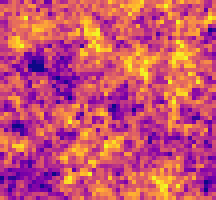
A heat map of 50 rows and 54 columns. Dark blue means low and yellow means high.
Average level on the scale: 50%. Mirror symmetry: none. Grain: blotchy. Odd rows or columns: none.
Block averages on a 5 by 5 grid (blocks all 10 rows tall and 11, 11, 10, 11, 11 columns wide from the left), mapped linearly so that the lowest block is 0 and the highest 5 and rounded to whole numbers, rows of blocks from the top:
4 4 4 4 4
1 1 4 5 5
3 2 2 3 3
2 3 4 2 2
0 2 4 5 2
